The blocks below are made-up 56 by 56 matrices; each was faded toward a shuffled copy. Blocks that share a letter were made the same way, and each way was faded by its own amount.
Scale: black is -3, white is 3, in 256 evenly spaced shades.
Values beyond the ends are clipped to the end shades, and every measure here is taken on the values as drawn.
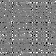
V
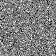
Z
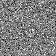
Z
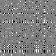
V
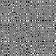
V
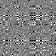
V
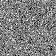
Z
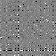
V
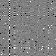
V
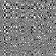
V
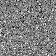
Z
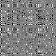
V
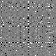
V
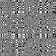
V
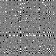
V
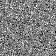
Z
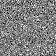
Z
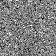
Z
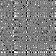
V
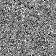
Z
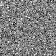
Z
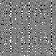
V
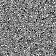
Z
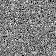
Z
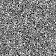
Z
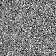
Z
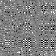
V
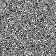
Z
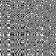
V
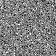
Z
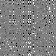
V
